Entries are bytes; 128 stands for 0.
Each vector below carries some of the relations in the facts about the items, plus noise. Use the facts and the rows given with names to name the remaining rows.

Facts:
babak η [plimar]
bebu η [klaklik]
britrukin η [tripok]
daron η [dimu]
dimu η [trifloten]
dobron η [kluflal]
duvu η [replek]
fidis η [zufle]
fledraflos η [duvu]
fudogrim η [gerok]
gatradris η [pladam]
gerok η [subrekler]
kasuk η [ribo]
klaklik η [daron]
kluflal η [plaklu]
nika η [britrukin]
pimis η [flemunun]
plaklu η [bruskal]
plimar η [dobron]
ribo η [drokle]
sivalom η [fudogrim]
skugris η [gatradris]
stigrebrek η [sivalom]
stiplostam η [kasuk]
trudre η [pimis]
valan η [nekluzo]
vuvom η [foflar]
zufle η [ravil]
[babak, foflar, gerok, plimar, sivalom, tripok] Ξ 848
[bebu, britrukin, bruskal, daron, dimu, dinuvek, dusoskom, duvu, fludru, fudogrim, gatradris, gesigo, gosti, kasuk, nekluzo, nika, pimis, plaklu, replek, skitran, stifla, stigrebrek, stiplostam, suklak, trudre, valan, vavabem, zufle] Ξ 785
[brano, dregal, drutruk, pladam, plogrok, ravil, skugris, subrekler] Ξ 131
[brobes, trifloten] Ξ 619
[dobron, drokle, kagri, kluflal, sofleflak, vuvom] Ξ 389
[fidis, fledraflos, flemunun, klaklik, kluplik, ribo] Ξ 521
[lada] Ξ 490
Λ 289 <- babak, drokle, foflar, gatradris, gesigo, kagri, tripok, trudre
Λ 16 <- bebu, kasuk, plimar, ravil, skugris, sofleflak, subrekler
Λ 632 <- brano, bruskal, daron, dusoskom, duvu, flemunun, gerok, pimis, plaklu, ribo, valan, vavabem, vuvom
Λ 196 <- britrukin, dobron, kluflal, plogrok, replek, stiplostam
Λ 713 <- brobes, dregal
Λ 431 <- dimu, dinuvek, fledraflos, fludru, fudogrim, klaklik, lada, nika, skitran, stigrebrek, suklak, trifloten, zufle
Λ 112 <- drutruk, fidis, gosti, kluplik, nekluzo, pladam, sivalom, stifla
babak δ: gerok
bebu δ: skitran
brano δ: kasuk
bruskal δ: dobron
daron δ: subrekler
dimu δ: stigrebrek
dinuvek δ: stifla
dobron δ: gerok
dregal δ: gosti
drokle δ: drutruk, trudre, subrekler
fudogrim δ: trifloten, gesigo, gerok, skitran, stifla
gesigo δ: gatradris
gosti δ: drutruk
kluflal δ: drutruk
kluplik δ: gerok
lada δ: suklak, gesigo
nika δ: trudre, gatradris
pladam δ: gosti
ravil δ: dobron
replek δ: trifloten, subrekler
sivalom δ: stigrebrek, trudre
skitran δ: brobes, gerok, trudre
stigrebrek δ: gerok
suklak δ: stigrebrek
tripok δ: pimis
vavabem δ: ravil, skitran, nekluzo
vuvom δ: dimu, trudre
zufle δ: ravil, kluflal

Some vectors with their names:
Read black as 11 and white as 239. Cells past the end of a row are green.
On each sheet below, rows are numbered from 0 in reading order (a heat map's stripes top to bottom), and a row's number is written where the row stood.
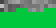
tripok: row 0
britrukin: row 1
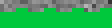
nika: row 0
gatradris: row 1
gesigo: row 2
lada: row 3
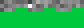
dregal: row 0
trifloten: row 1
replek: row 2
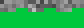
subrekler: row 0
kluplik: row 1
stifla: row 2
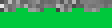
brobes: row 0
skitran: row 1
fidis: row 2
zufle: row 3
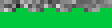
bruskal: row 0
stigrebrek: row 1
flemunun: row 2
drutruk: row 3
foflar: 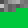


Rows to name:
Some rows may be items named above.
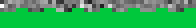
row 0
trifloten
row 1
vuvom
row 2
dobron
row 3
plimar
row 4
dregal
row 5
replek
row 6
gerok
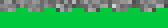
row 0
nekluzo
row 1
fudogrim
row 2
fidis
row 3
suklak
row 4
klaklik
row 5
dimu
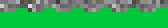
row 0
klaklik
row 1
brobes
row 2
ravil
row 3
pladam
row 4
fledraflos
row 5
bebu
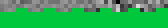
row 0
valan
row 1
brano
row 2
brano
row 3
vuvom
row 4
babak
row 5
sivalom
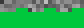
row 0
ravil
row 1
fidis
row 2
suklak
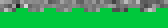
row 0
plaklu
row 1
stiplostam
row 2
daron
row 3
skugris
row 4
drokle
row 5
gosti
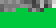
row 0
trudre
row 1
kluflal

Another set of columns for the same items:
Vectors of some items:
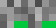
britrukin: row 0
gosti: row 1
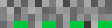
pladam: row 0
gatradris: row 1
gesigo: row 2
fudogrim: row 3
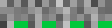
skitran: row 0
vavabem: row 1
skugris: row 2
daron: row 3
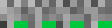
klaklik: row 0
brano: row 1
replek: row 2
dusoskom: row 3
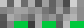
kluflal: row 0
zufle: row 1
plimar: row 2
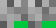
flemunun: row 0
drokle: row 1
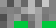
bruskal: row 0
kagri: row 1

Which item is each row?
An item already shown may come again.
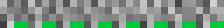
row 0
stigrebrek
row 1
skugris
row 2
brobes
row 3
brobes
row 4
kluplik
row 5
fledraflos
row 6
sivalom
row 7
babak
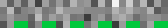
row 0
ravil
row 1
gosti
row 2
kluplik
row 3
plaklu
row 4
lada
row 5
subrekler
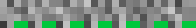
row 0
trifloten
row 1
kluplik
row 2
gerok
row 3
nika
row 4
bebu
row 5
bruskal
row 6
sivalom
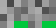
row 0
trudre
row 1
nekluzo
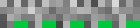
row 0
kluflal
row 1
fidis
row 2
dobron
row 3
brobes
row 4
vuvom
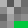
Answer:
drutruk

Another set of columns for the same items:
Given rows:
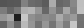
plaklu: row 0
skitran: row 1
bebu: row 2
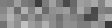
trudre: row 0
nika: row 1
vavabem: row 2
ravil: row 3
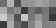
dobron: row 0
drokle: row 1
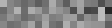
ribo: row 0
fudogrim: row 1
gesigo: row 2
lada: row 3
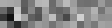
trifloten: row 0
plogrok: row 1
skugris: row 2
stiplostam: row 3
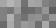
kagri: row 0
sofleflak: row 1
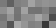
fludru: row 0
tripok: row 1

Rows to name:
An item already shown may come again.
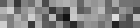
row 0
stigrebrek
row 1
dobron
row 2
trifloten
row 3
fidis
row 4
plimar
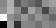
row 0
babak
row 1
replek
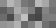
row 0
skugris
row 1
pladam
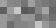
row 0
fledraflos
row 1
vuvom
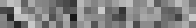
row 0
brobes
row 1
sivalom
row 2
bruskal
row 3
klaklik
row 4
subrekler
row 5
kluplik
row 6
skugris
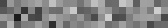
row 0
kluflal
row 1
ravil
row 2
fledraflos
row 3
skugris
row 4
drutruk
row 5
gerok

